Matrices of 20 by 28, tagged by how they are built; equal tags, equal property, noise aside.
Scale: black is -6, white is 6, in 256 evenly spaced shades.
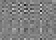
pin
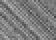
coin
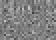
pin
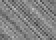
coin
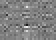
pin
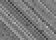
coin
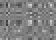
pin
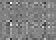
pin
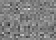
pin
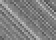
coin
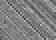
coin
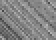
coin
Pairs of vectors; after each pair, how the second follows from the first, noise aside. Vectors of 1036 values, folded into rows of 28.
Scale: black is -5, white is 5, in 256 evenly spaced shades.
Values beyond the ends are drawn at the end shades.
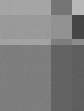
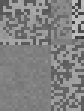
sign-scrambled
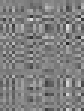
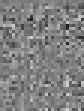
sign-scrambled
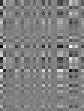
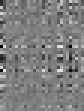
sign-scrambled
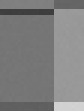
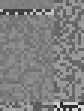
sign-scrambled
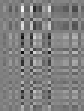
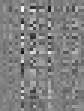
sign-scrambled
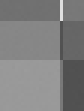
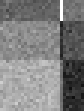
scaled up
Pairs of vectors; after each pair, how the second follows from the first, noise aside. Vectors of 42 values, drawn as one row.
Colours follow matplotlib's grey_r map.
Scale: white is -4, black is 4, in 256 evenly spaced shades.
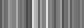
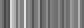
wrapped around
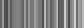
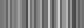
wrapped around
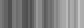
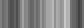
wrapped around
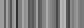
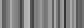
wrapped around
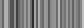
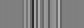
partly zeroed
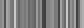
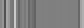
partly zeroed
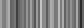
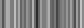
wrapped around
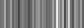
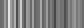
wrapped around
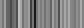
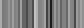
wrapped around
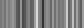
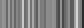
wrapped around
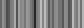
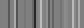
partly zeroed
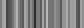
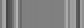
partly zeroed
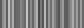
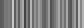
wrapped around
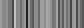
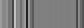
partly zeroed
